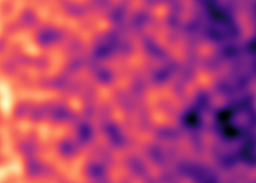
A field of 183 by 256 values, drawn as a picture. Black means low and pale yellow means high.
Odd rows or columns: none. Lone odd cells: none. Grain: smooth. Slope: up to the left.
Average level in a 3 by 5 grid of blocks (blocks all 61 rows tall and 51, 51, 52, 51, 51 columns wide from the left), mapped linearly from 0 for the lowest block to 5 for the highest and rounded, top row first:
54220 | 53320 | 53310
